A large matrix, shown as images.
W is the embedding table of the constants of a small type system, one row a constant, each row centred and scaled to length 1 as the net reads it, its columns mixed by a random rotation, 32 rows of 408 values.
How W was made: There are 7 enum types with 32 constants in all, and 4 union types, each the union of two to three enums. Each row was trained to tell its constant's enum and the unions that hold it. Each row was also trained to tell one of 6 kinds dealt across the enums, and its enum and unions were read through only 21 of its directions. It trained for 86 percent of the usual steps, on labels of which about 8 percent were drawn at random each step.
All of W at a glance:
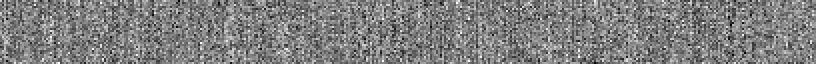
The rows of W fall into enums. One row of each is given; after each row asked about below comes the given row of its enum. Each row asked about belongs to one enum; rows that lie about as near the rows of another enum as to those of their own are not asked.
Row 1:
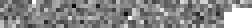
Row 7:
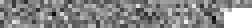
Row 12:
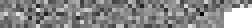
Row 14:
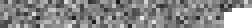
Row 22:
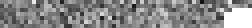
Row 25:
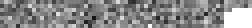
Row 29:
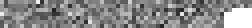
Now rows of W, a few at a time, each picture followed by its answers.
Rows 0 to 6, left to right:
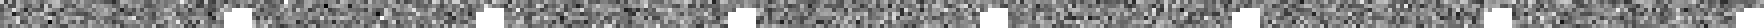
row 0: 22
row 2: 1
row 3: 29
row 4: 22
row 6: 22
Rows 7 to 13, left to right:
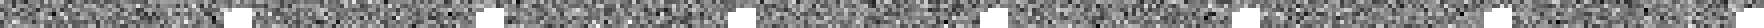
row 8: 29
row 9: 29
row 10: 22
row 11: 25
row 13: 12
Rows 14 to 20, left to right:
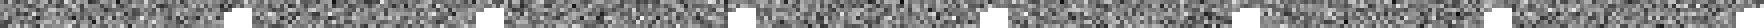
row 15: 12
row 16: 25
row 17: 22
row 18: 12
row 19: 29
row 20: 12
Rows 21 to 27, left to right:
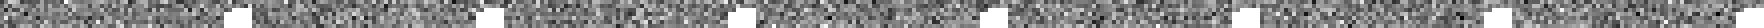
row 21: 14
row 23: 1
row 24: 14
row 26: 12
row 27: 25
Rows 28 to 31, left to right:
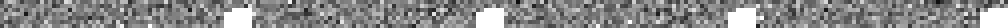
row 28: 14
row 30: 29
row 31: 14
